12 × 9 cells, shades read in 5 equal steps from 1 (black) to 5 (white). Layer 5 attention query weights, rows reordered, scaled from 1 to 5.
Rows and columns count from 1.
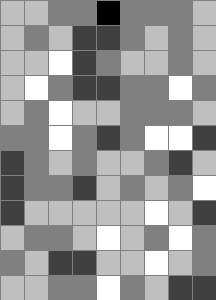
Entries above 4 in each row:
0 0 1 2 1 3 0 1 1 2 1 1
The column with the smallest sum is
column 4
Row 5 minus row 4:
0 -2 2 2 2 0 0 -2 1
